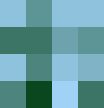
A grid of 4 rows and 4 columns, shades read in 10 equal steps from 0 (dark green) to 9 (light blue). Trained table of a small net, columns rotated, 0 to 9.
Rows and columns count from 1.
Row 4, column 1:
4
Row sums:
29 17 27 16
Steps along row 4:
down up down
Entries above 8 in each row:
0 0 0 1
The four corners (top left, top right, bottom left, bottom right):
8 8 4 3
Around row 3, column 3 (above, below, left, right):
6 9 4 7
